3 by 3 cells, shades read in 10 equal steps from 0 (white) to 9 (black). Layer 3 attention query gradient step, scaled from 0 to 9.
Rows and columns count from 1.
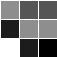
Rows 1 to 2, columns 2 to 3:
6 6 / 4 4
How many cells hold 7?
0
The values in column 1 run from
0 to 8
